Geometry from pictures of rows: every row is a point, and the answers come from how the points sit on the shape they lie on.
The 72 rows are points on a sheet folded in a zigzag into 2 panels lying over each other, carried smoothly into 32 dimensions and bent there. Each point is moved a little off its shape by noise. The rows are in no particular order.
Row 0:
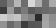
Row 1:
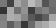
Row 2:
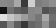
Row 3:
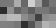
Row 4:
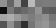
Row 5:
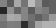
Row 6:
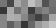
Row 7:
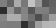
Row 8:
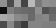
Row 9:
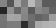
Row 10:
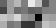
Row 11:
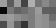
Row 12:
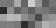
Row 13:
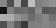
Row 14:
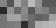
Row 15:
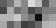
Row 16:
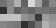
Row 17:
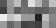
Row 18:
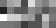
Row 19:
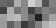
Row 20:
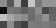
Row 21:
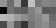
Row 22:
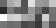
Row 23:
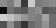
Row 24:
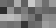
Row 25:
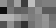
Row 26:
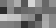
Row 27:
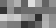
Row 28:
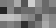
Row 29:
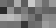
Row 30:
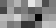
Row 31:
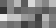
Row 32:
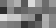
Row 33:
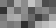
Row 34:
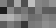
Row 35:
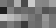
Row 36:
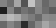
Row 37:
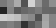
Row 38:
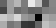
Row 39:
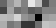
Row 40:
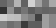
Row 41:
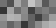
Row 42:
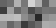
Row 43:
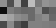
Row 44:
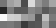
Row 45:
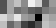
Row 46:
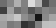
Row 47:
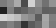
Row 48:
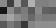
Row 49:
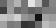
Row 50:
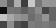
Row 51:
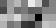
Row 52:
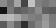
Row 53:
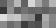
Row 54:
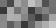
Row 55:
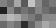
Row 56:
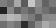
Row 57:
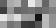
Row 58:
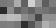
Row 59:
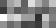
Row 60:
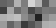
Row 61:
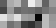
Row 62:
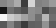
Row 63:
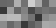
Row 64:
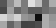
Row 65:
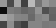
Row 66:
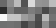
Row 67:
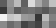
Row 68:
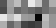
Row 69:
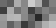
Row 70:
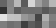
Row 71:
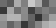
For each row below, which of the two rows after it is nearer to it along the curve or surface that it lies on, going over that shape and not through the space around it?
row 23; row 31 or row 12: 12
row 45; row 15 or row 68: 68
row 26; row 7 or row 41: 7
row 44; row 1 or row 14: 14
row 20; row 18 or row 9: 18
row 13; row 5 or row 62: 62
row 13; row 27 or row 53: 53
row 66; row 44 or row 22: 22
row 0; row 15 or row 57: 15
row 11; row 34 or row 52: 52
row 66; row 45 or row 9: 45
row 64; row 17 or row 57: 17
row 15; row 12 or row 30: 30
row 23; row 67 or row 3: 3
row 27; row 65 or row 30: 30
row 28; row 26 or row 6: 26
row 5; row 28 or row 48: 28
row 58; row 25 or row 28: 28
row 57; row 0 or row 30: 30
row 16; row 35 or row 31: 31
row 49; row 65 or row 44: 44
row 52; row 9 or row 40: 9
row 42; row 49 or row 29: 29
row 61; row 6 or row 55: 55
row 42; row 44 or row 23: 44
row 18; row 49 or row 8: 49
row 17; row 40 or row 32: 40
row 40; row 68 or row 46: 68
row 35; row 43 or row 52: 43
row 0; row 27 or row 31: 31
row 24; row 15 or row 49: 15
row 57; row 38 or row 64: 38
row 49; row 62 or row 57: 57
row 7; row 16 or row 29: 16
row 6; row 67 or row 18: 67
